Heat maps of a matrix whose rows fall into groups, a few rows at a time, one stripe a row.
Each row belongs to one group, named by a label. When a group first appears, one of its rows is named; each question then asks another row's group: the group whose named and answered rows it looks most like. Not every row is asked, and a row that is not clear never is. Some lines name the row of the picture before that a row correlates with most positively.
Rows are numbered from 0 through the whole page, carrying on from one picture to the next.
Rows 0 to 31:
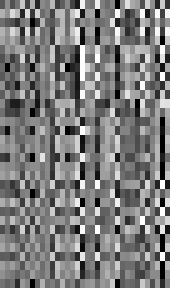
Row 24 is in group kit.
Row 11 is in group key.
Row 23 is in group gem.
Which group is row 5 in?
gem
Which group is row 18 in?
kit
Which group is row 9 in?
key
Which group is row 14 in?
key
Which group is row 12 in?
key
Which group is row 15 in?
kit
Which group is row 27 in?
kit
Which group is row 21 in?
key
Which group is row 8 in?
gem
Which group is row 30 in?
kit
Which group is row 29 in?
kit
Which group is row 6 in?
gem
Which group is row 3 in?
kit
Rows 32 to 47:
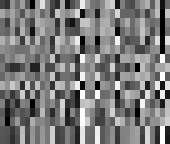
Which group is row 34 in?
key
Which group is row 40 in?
gem
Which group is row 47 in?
gem
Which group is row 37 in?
kit
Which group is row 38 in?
gem
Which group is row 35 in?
key
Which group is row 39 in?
key
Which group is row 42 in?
gem
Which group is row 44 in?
key
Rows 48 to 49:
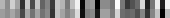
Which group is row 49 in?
kit
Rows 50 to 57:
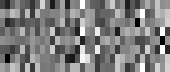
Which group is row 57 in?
kit
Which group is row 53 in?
gem
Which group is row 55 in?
gem
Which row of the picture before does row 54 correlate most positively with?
49
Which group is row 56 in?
key
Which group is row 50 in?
key
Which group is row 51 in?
kit
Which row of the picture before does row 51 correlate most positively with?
48
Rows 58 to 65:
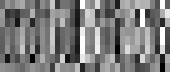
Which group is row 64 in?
key
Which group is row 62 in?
gem
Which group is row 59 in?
key
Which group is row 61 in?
gem
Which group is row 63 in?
gem
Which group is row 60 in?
key
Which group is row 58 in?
gem
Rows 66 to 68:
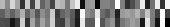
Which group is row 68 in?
gem
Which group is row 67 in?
gem
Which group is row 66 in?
kit
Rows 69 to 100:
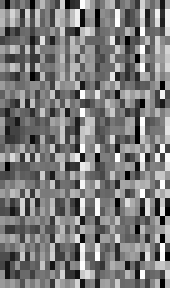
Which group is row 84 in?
key
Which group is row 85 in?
gem
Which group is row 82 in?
key
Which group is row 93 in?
kit
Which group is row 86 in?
kit
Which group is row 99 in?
key
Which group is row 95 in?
kit
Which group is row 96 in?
gem
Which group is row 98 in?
key
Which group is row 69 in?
key
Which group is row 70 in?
kit
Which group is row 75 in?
key
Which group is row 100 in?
kit
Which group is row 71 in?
kit
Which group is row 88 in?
key
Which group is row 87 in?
key
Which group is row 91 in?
gem
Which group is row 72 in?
key
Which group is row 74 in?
kit
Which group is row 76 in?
kit
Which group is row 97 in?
gem
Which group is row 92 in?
gem
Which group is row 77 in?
key
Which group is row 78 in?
kit
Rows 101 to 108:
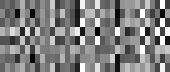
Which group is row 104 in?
kit
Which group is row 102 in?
key
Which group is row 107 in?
key
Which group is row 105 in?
gem
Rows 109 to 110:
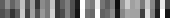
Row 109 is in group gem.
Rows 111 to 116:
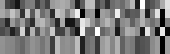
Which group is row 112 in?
kit
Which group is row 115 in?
kit
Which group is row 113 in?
key
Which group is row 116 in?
kit
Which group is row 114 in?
gem
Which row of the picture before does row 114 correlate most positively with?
110
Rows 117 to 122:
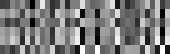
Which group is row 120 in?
kit
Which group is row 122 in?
gem
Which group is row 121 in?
kit
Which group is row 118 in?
kit
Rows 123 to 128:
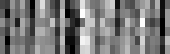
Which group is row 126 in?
key
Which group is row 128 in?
key
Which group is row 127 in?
key
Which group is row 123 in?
key
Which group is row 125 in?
key
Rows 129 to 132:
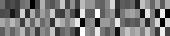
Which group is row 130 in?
gem
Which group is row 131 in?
kit
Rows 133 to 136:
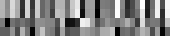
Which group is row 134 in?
kit
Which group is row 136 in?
key
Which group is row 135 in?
key
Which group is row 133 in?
kit
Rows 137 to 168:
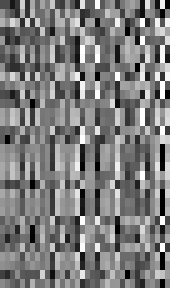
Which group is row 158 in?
kit
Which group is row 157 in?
key
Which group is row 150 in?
kit
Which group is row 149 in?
kit
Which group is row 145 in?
kit
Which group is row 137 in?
gem
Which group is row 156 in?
kit
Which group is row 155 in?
kit
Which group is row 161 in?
gem
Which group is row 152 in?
key
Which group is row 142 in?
gem
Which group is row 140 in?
key
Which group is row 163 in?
key
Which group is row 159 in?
kit
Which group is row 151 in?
gem
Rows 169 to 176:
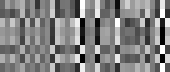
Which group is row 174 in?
gem
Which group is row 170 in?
gem
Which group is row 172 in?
kit
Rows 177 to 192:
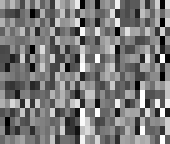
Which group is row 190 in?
key
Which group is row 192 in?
gem
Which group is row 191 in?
key
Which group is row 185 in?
kit
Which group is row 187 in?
key
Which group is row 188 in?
kit
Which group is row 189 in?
gem
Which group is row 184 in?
key
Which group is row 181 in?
kit
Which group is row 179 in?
kit
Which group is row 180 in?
gem
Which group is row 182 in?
key
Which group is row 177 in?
kit
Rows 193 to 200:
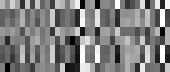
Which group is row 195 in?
gem
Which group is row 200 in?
key
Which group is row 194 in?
gem
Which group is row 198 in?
gem
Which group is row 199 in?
gem
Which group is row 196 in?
kit
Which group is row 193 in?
kit
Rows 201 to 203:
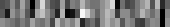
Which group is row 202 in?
key
